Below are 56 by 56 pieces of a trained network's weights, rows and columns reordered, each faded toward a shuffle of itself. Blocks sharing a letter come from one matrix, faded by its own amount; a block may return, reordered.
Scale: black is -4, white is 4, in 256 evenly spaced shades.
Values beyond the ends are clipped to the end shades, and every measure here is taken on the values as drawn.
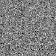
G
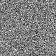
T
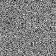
G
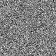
T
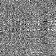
G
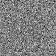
T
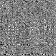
G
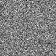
T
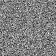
T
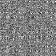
G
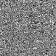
G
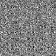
G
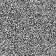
T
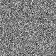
T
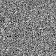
T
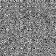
G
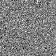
G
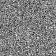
T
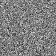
T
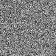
T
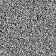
T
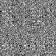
G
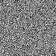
T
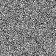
T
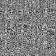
G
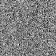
G
